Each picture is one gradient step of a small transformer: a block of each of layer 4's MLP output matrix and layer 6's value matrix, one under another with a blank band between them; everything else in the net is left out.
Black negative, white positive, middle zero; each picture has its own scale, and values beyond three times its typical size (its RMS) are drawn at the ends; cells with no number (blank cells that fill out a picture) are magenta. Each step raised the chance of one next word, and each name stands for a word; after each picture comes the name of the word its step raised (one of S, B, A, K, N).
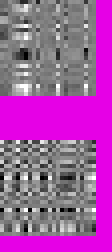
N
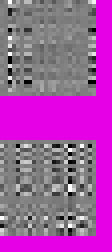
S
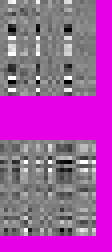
S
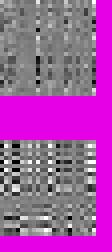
S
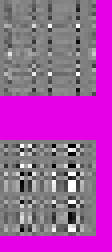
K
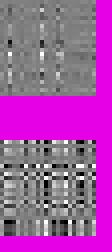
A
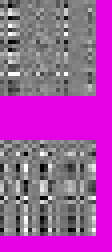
K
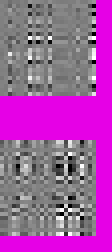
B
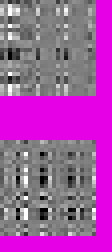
N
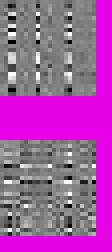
K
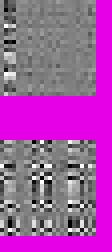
K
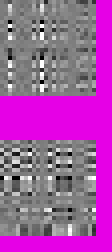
N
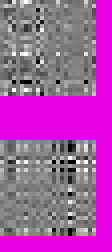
S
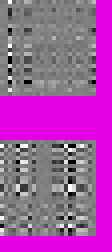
S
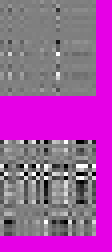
A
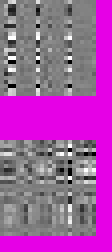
B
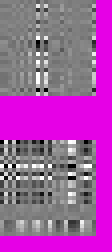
A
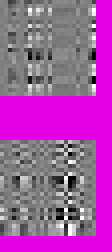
N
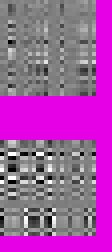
B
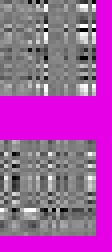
N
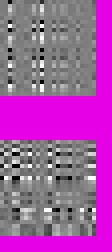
N
